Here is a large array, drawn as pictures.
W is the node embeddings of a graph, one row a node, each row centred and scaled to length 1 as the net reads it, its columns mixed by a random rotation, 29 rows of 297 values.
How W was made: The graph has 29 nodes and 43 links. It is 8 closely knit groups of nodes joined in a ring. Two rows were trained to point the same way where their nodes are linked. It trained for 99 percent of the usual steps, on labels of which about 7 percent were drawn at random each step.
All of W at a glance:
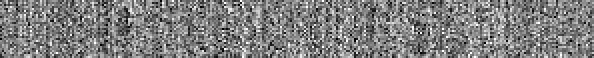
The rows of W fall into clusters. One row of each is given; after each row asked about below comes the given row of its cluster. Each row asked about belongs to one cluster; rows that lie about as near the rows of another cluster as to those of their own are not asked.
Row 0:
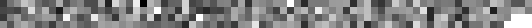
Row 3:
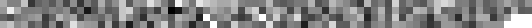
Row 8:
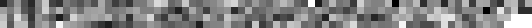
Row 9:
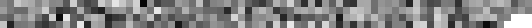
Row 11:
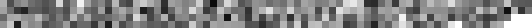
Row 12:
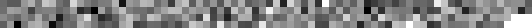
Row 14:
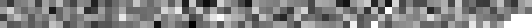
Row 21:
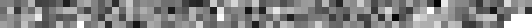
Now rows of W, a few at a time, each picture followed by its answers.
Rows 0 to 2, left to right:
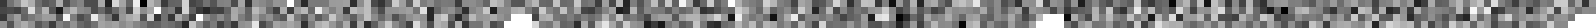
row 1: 3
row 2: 0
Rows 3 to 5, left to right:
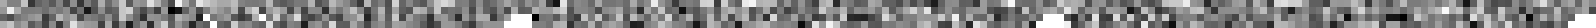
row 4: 9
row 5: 9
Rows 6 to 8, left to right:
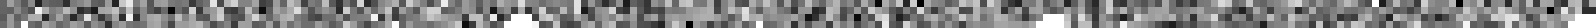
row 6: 21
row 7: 14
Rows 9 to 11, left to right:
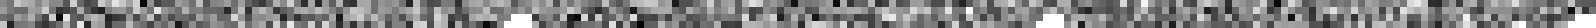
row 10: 9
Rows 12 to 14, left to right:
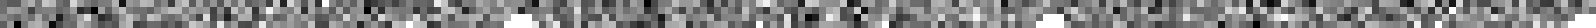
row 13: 8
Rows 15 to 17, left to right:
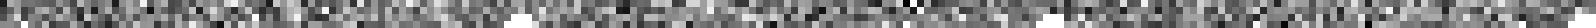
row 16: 14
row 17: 11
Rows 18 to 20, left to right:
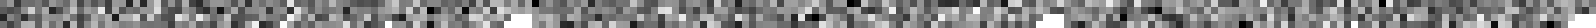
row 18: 0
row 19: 8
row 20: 12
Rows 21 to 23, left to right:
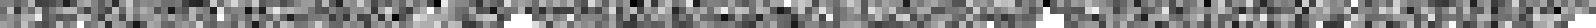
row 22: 11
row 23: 0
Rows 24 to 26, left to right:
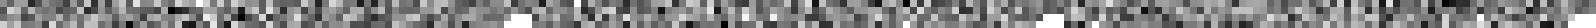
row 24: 3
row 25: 14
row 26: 12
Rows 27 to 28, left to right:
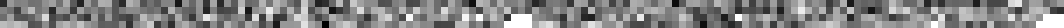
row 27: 8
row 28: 8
